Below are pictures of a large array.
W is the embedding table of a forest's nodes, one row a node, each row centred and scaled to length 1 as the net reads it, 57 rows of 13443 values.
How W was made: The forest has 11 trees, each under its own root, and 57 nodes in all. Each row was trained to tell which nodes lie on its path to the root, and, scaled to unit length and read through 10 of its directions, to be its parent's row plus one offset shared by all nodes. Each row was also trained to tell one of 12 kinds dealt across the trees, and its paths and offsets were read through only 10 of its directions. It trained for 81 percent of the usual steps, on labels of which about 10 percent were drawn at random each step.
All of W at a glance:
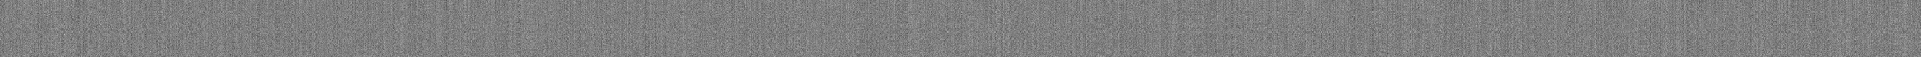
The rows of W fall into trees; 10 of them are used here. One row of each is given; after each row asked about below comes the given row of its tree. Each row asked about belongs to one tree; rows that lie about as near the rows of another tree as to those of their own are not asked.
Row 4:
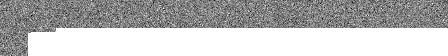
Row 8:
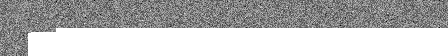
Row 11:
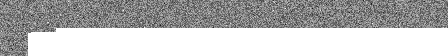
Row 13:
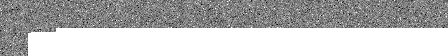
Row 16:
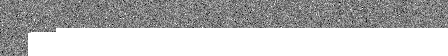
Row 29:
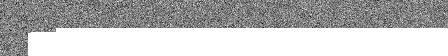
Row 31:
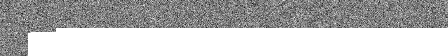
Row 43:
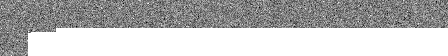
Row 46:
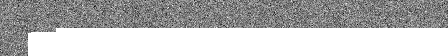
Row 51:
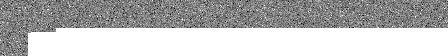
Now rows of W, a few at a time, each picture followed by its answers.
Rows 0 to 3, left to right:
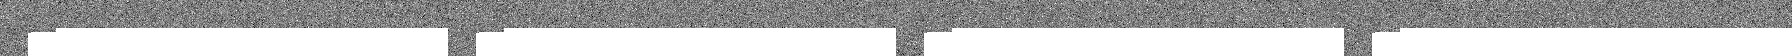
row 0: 46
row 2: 46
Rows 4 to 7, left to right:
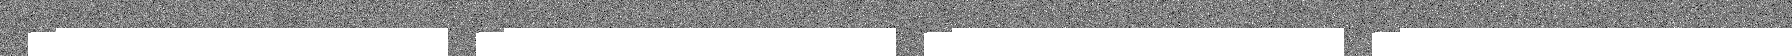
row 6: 13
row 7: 16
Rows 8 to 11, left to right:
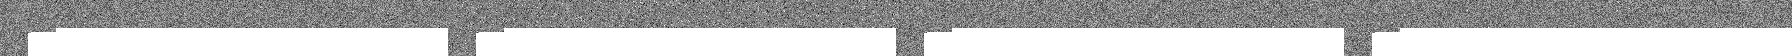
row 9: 16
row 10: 13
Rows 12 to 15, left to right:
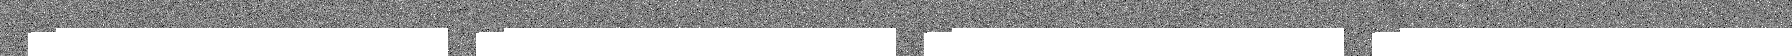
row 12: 11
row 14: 11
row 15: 13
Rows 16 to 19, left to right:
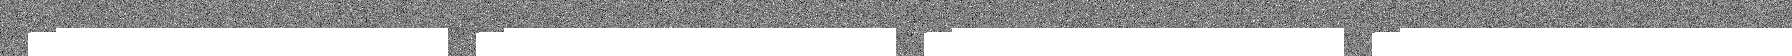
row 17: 13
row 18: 29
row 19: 43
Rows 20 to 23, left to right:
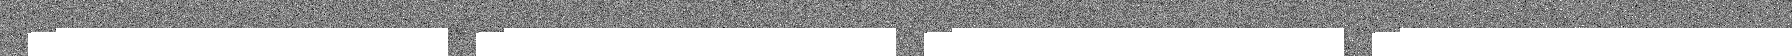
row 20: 43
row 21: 16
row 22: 29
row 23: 13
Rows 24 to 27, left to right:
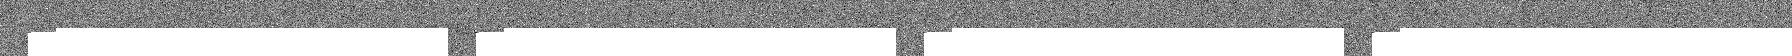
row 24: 31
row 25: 8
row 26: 8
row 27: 8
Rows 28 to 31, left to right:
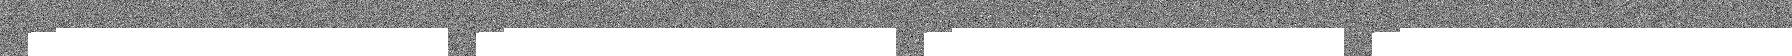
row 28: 43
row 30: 51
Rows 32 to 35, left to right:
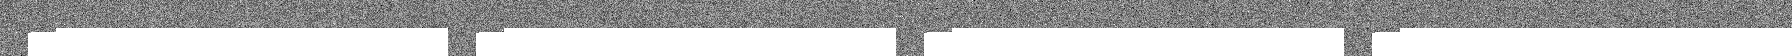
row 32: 31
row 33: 29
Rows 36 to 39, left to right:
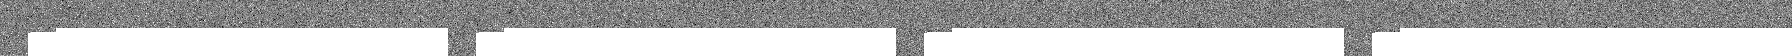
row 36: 4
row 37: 16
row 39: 13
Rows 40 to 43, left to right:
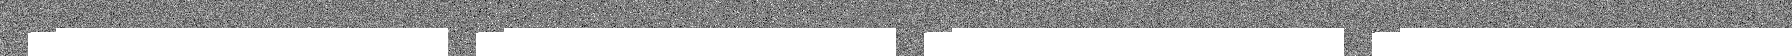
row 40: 51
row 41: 51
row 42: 8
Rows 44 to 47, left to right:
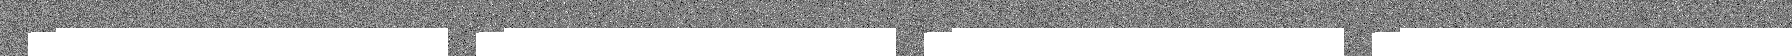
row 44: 51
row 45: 4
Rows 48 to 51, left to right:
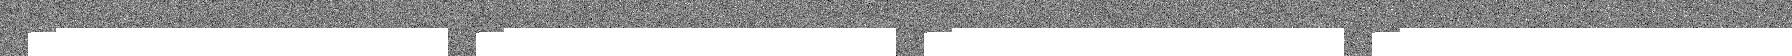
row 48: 8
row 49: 46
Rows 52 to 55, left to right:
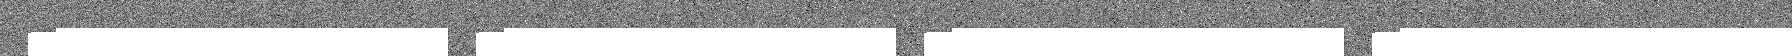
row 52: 43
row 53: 46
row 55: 46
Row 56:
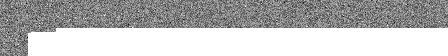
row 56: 31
